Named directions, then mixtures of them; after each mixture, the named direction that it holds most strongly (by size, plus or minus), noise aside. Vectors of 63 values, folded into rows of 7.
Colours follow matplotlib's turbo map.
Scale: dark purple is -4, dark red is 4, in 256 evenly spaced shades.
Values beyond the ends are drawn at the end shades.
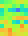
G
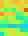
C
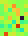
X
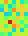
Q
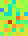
Q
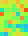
C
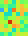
Q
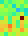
X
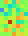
Q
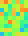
Q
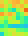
C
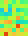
G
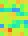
G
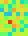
Q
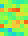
G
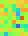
X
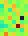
X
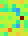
X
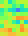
G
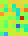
X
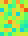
Q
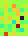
X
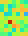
Q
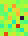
X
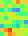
G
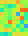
Q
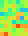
X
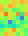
Q
